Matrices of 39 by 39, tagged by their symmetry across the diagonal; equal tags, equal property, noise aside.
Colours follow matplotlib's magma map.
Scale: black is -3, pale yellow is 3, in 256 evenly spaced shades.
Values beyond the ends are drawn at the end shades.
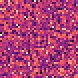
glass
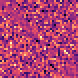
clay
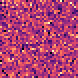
clay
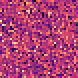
clay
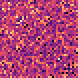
glass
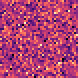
clay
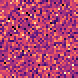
glass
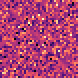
clay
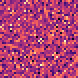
glass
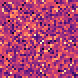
glass
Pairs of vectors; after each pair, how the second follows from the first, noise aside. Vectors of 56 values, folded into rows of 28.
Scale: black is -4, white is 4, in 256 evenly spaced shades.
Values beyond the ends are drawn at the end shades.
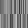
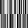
scaled up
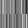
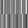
sign-scrambled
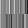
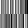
scaled up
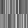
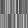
copied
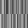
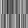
shuffled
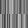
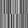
shuffled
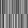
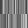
shuffled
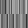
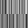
copied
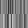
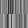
copied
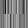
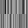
copied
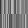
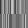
copied
